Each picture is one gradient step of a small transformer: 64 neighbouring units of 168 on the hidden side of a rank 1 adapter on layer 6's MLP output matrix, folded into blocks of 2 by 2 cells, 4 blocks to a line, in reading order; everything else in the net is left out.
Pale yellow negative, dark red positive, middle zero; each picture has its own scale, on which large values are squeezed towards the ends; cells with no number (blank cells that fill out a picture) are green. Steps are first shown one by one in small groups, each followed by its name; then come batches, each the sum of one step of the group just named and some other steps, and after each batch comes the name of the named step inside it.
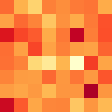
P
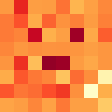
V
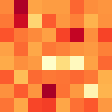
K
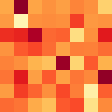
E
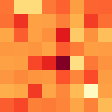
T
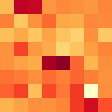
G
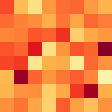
T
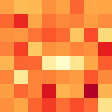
K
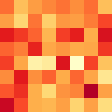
P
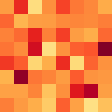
E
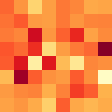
V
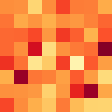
P
